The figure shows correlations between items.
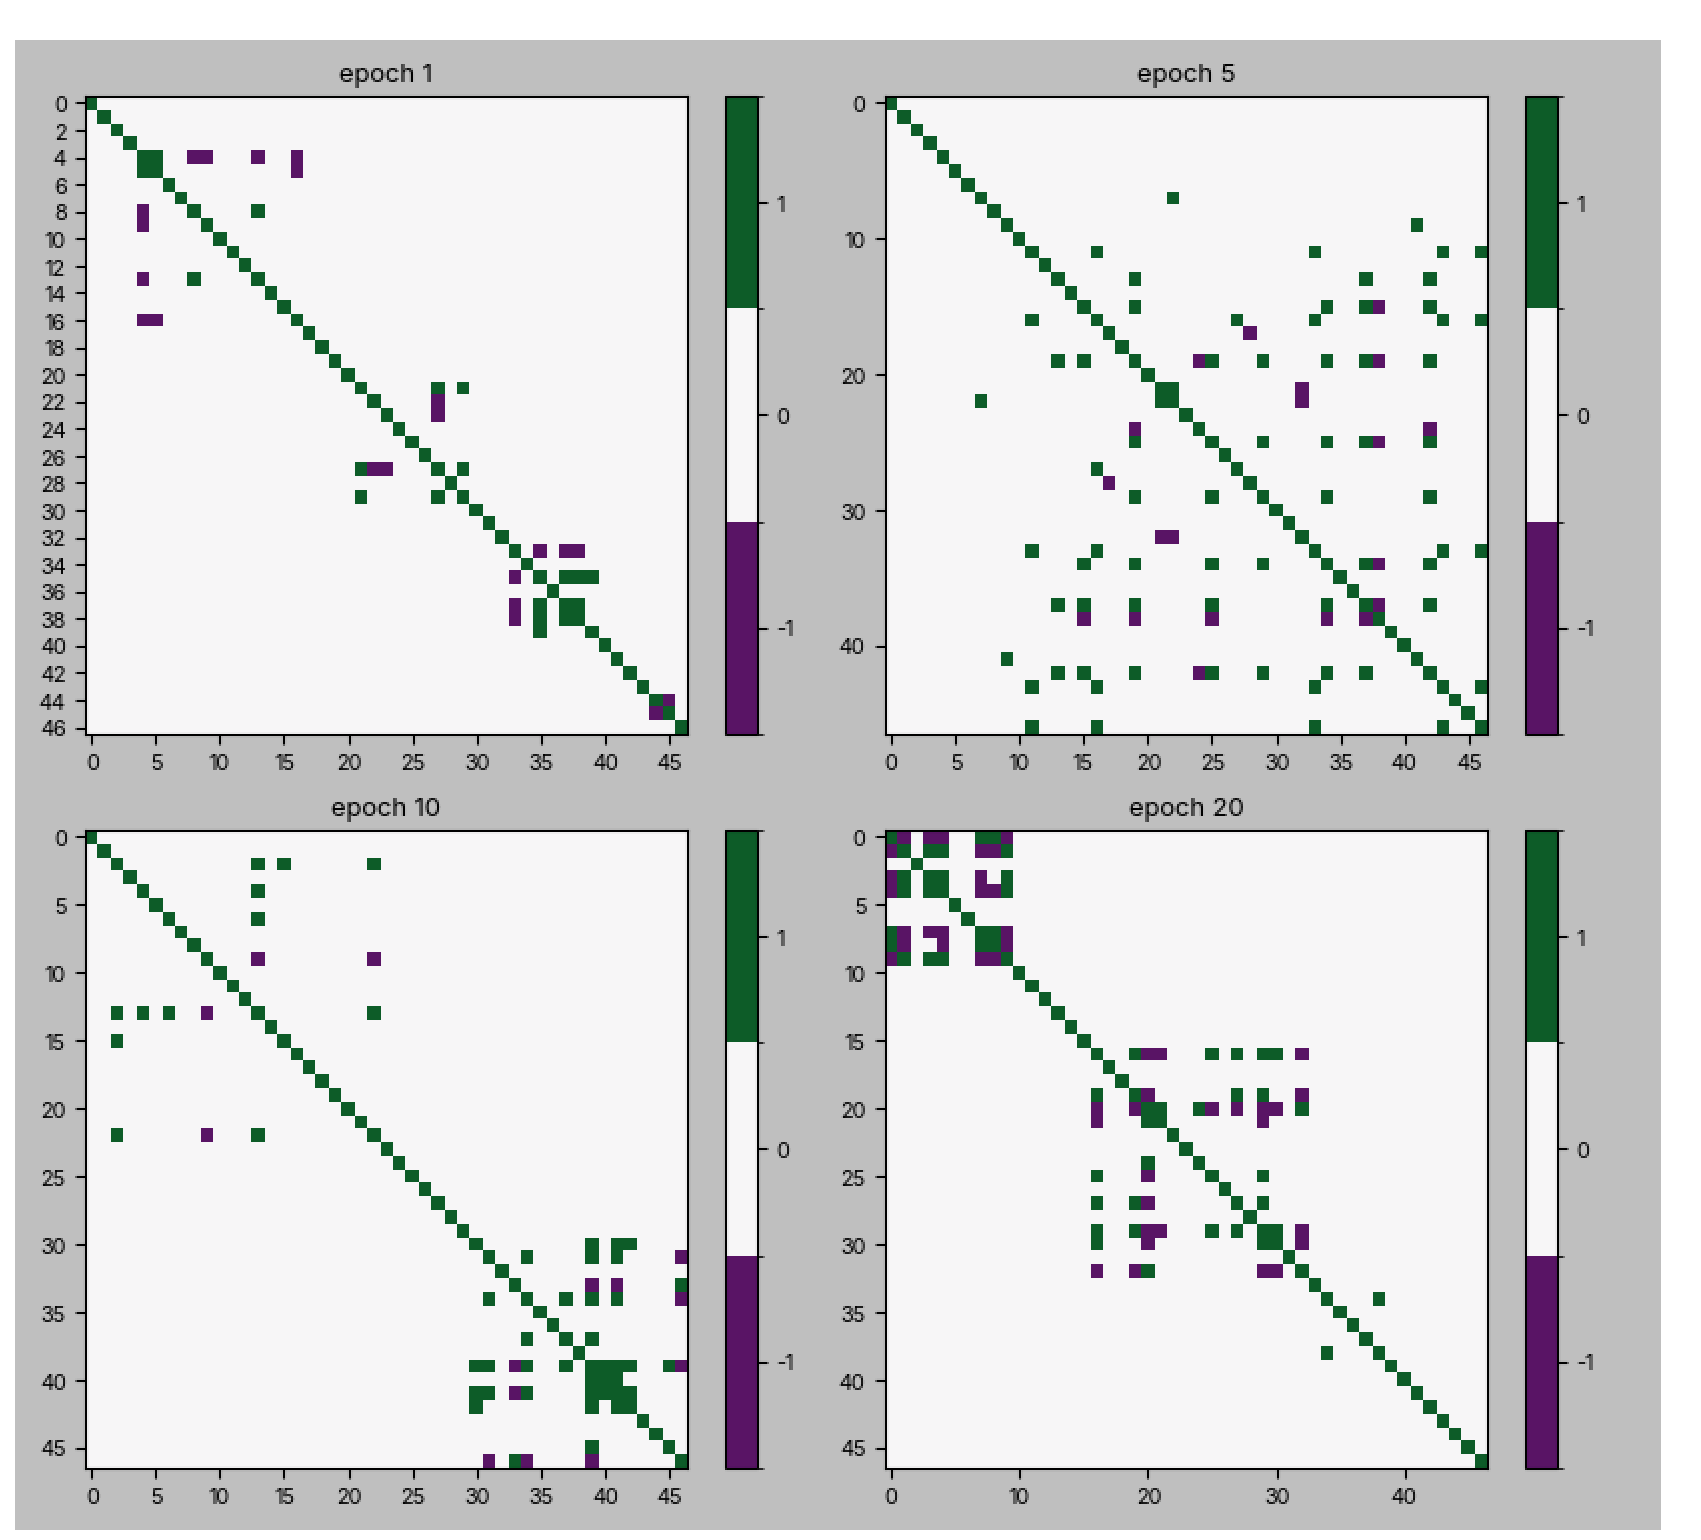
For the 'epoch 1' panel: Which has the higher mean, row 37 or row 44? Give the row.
37
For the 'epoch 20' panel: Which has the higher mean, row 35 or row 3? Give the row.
3
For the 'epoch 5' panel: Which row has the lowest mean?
38
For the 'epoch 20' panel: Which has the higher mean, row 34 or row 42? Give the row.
34
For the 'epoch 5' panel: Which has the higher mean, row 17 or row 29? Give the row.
29
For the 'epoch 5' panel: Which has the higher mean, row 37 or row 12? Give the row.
37
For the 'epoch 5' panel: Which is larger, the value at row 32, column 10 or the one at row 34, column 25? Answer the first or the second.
the second
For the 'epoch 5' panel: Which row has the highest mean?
42
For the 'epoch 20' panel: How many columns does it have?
47
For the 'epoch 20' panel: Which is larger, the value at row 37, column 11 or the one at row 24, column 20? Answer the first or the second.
the second
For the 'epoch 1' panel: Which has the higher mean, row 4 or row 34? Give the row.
34
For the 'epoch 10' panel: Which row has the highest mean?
39
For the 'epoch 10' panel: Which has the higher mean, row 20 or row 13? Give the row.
13
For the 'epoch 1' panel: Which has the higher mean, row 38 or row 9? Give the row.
38
